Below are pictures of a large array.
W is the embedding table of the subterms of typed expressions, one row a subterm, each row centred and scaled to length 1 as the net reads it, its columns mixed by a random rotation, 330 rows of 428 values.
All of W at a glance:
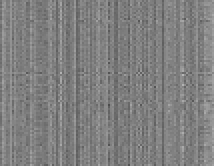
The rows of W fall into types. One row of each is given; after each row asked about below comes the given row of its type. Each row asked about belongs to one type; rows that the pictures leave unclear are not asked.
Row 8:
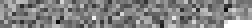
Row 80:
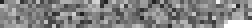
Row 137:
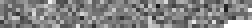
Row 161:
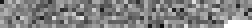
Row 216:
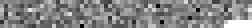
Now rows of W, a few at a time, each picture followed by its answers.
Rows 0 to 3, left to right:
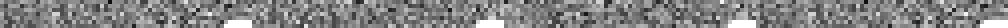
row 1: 80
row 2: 80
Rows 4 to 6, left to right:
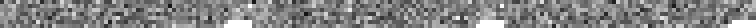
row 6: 80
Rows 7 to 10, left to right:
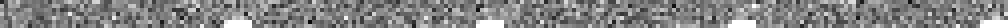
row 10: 80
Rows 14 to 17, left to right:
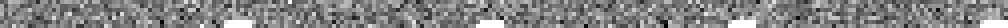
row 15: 80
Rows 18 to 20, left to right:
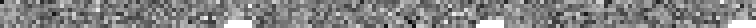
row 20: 80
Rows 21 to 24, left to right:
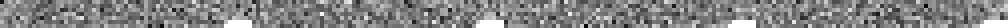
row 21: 161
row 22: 216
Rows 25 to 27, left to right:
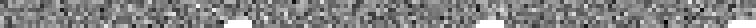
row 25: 161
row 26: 137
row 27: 216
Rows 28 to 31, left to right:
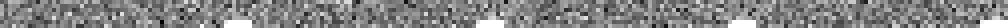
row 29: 80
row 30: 161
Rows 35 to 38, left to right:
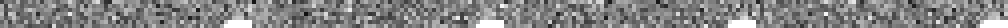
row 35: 216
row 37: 80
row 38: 216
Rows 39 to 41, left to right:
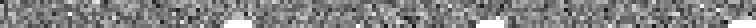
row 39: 216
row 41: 161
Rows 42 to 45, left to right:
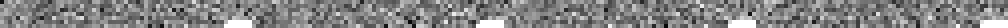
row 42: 161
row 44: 161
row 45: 8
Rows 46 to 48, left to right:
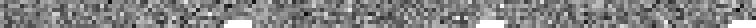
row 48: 80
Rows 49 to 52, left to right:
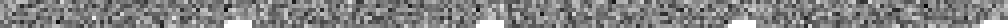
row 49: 8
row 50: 8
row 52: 80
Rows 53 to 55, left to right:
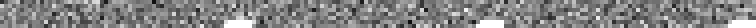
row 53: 80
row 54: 161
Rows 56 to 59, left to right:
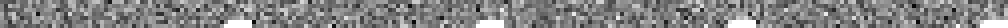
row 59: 216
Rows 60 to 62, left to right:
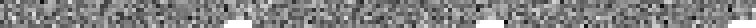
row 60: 137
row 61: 8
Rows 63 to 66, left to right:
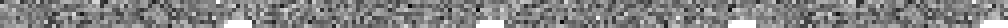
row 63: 80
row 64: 8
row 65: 8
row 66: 80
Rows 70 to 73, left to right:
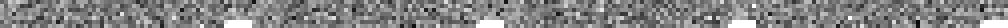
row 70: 8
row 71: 161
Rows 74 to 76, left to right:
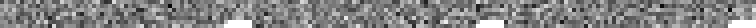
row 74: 80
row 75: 137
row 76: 8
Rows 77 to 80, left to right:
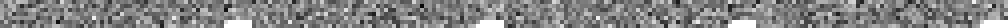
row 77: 8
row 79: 137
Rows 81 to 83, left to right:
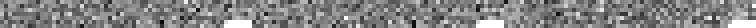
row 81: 216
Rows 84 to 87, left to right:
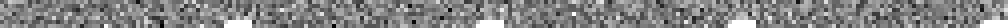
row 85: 216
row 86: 216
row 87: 137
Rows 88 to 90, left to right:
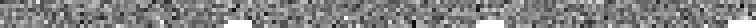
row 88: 80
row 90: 80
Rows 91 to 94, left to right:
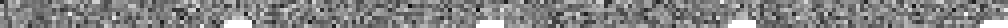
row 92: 8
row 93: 80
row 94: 216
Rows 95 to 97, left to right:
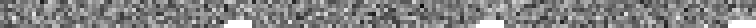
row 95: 137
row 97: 8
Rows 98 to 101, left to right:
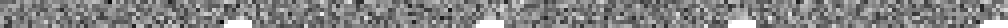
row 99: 216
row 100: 8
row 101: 137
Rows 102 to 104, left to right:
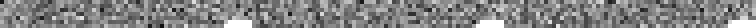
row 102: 161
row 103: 216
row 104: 80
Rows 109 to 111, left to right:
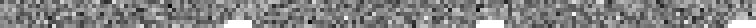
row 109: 80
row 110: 8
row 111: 216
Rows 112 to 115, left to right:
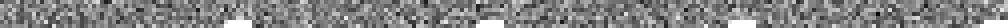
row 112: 80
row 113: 137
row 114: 8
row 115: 137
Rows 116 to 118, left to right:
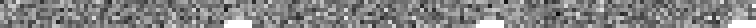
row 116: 8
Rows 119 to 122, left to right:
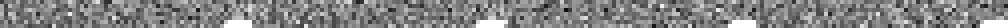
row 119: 216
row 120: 80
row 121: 161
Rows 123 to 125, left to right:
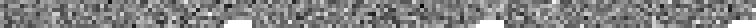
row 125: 137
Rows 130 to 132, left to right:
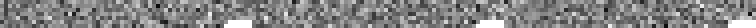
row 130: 216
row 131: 137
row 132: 161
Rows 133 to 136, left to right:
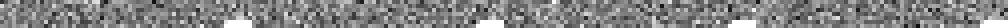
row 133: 80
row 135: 137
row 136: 161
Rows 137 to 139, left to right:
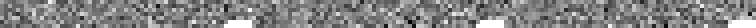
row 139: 161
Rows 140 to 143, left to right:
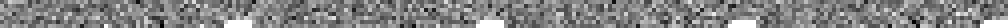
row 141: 161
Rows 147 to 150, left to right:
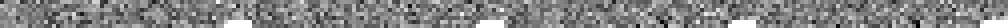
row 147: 80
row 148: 216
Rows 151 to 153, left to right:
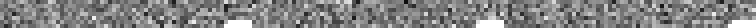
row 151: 137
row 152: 80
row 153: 216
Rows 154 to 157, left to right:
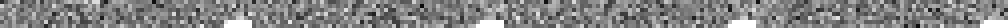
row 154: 80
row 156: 137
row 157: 161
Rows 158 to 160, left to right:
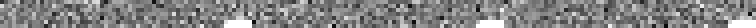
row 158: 80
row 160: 161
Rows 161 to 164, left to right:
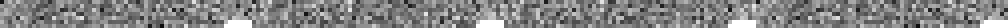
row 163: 8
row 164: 161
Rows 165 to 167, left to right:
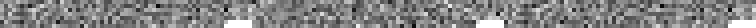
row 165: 8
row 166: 161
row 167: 8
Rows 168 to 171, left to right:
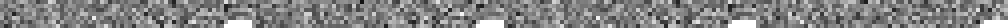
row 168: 137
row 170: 137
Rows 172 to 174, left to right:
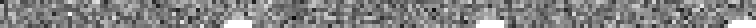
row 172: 216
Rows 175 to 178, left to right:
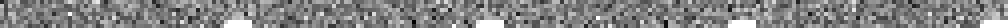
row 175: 216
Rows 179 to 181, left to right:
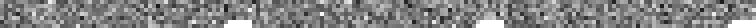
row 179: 137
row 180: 216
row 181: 216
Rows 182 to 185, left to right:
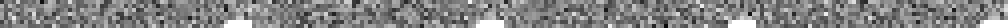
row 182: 137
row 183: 80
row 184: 161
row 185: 216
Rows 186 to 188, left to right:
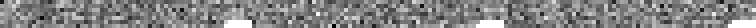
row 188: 216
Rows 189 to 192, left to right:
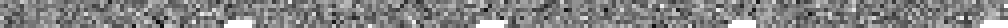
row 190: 80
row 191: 161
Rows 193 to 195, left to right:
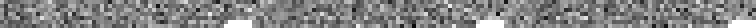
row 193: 216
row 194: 161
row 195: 161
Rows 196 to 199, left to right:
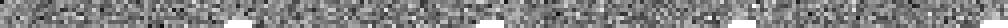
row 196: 161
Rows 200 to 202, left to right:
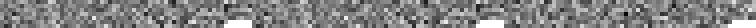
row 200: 137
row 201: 137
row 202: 137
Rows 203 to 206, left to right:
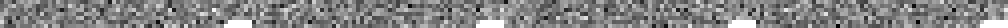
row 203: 161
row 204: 8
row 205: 161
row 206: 216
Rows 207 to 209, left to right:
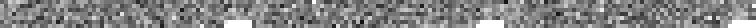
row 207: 8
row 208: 8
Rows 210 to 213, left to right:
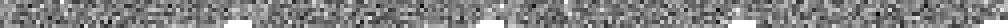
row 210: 8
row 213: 137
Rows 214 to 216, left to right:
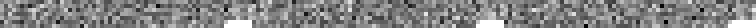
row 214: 8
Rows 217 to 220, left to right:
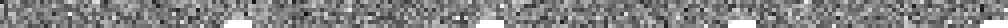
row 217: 216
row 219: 8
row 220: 137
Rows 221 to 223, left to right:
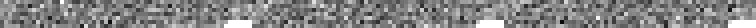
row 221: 8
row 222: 8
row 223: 8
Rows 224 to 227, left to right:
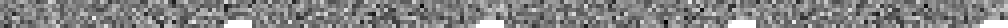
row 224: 137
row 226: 216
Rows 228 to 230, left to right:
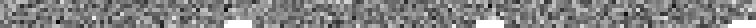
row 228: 8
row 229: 80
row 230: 137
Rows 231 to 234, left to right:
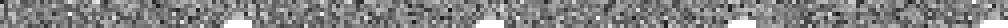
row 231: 216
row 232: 216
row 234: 80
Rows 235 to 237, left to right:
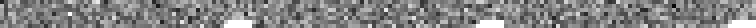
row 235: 216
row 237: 80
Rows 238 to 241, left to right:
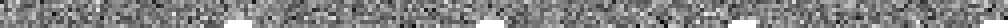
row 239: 161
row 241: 80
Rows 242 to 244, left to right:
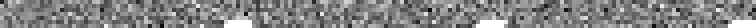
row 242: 161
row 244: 161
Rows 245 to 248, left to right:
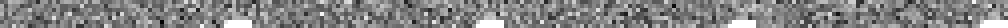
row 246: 216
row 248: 80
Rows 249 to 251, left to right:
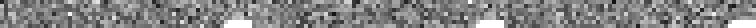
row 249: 216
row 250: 80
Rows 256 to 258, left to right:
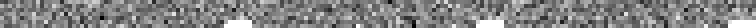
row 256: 80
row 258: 8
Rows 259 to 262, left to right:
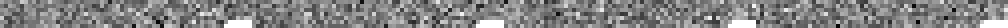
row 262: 216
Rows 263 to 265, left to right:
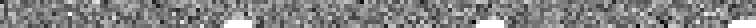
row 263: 216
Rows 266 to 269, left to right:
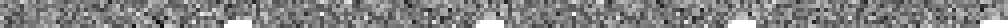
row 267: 216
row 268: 216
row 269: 8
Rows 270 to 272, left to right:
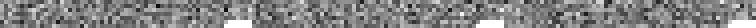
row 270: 8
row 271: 216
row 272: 80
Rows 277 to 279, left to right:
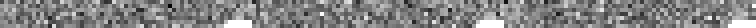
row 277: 80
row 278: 216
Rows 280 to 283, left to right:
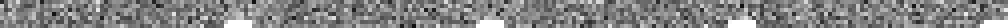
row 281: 161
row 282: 80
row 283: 216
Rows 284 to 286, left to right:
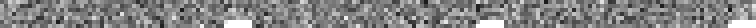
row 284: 8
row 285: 137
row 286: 8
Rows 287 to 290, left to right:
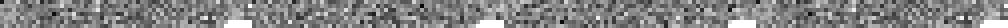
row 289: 8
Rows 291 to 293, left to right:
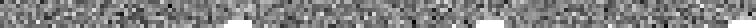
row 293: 161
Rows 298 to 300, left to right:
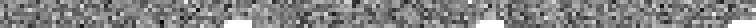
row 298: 216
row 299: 80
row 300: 216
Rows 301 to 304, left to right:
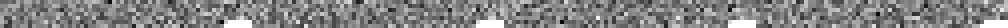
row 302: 80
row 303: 8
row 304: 137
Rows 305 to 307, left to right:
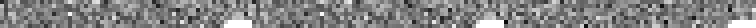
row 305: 216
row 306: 216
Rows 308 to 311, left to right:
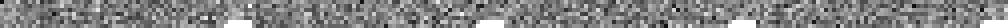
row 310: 161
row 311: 8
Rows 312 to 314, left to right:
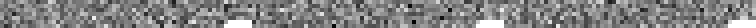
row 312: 137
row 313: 216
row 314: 80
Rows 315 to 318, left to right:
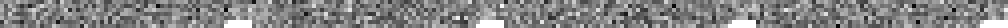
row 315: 8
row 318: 216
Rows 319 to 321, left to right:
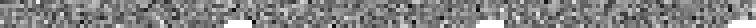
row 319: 80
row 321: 137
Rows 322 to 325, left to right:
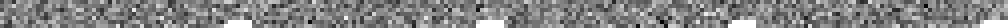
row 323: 8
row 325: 80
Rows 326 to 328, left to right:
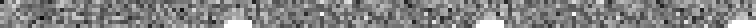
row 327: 216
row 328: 216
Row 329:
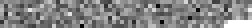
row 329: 216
